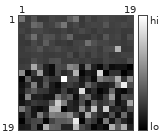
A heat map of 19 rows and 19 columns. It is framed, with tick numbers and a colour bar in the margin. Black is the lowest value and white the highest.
The halves do not mirror each other. The bottom middle is the ninth with the highest average. The top part is calmer, up to a seam about 40% of the way down. The values are skewed, with a long tail toward high values.
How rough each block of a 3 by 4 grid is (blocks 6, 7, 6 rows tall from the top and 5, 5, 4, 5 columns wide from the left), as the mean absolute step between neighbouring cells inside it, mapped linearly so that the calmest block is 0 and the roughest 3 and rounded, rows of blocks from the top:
0 0 0 0
2 1 2 2
2 2 2 3
